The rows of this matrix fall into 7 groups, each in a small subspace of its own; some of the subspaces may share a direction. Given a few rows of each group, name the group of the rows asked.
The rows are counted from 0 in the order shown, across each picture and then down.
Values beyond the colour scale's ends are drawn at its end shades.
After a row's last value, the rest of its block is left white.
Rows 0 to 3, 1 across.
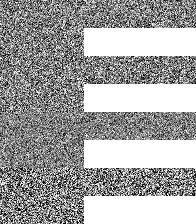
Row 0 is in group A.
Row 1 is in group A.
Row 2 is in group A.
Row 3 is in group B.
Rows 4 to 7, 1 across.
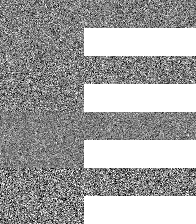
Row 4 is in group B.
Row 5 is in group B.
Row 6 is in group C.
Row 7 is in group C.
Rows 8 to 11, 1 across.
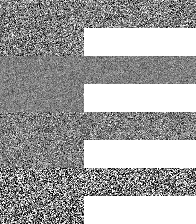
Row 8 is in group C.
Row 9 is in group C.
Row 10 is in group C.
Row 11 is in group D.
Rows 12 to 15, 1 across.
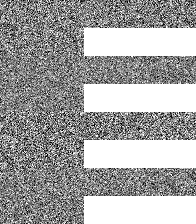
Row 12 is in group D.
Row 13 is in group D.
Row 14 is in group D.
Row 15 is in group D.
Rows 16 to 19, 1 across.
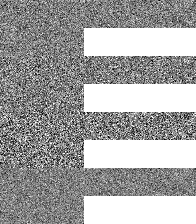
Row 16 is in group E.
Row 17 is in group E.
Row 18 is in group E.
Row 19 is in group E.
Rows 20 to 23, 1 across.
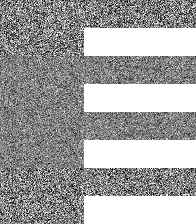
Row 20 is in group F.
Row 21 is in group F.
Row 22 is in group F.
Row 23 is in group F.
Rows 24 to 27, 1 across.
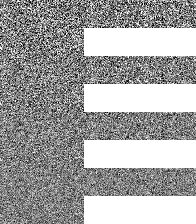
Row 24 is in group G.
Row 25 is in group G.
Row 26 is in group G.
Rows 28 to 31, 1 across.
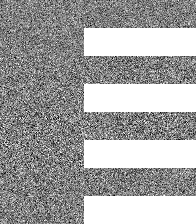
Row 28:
F
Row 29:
D
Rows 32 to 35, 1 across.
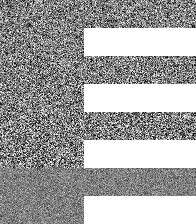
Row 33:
G
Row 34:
E
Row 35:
G
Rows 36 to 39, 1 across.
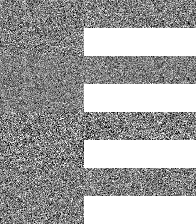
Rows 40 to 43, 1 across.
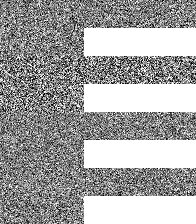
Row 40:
C
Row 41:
G
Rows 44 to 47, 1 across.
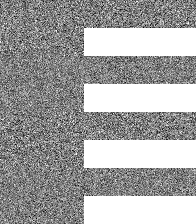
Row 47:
C
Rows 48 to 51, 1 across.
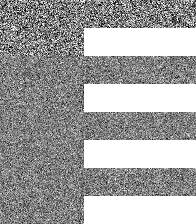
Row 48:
E
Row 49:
F
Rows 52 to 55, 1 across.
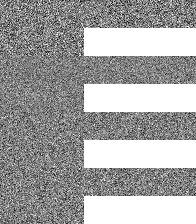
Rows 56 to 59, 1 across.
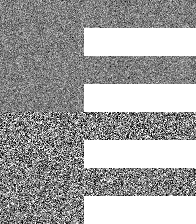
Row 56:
C
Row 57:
D
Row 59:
C
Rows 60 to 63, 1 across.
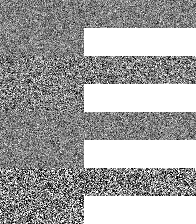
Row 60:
F
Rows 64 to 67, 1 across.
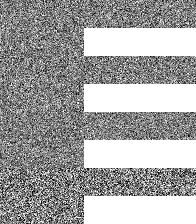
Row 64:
F
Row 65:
C
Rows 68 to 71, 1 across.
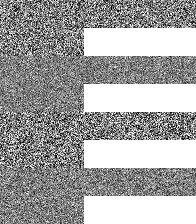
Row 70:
D
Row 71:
B
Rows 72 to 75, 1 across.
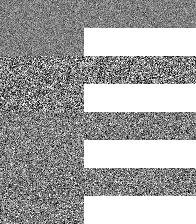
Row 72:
G
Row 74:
A
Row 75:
F
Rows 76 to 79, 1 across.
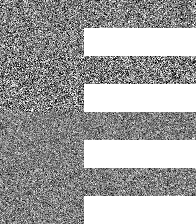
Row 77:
E
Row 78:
B
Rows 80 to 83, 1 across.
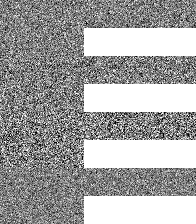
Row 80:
A
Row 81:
A
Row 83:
A
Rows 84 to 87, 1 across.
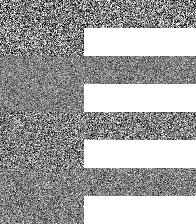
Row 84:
F
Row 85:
F
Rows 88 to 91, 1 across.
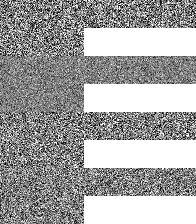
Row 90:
C
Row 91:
F
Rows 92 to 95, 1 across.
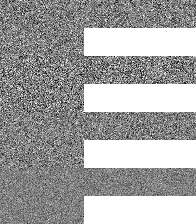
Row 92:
E
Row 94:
A
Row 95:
E
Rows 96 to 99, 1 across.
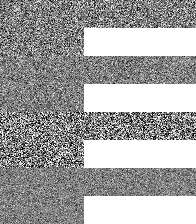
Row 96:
G
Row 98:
E
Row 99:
B
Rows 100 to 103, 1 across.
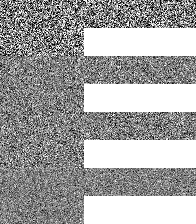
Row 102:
C
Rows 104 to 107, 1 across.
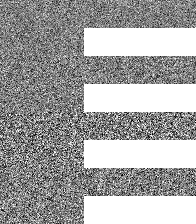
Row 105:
B
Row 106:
G
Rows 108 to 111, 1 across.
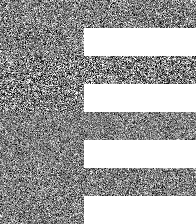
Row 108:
F
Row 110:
B
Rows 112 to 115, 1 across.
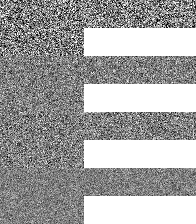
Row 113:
A
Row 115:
E
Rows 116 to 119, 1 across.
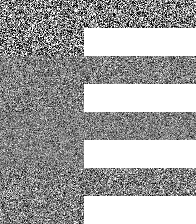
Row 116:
A
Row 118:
B
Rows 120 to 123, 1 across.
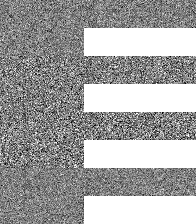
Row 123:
F
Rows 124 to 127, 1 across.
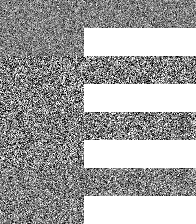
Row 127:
D
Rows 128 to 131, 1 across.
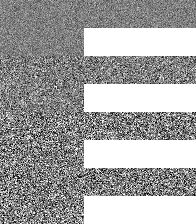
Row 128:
G
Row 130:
B
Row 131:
D
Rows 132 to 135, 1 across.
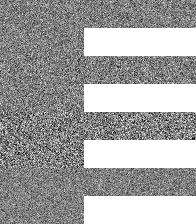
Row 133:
G
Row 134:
B
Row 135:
A
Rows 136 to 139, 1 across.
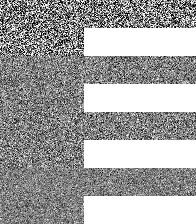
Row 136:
E
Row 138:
G
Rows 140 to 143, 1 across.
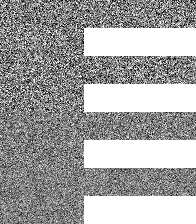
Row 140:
F
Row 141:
B
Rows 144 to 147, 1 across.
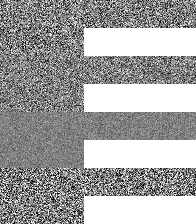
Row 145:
E
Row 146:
A
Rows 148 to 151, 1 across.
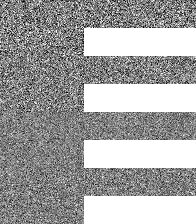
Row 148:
F
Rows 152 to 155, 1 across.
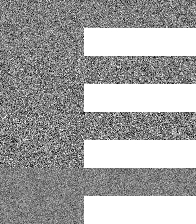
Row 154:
E
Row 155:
C
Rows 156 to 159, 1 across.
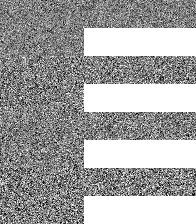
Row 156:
A
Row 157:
F
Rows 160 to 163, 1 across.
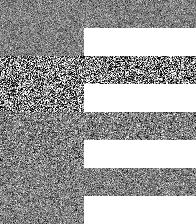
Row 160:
F
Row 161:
D
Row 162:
G
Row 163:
B
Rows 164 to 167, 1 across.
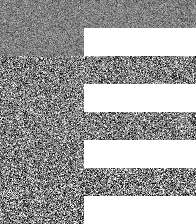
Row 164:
D
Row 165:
E
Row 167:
F
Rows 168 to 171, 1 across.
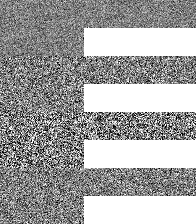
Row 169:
A
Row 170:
A
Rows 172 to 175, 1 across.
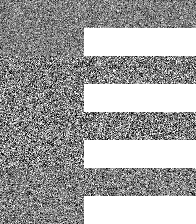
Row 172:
G
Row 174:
A
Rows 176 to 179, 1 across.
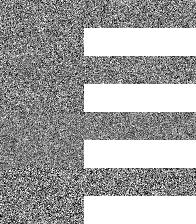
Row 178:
D
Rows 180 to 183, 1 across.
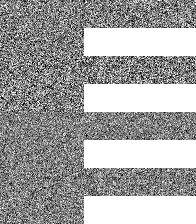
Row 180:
D
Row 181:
A
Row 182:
A
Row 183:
A
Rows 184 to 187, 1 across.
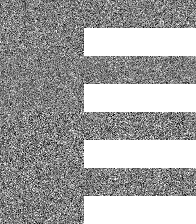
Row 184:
F
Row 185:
F
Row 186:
C
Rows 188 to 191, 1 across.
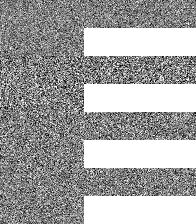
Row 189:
C
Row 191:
G
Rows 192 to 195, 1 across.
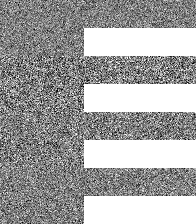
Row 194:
C
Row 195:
D
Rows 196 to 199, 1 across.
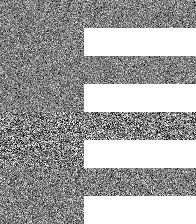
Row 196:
C
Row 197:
B
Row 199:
G
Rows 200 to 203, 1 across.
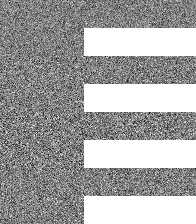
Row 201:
A
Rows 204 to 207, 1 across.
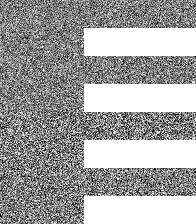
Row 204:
F
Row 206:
B
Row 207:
G
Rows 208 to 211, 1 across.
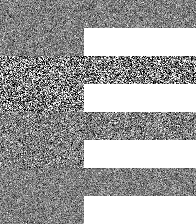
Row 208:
A
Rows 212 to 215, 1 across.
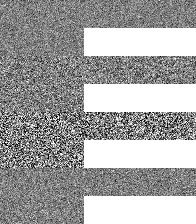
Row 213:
B
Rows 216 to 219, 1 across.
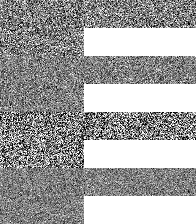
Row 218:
C
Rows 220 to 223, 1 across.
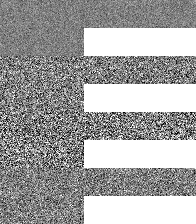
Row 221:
A
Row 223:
C
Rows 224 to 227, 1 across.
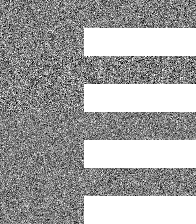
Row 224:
D
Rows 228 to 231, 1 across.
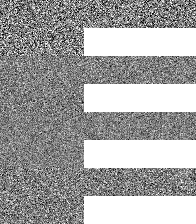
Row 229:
D
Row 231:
D
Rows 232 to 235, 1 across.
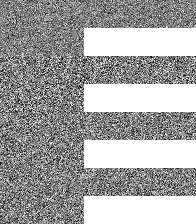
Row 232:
C
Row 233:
C
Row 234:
E
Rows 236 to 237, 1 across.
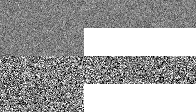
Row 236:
A
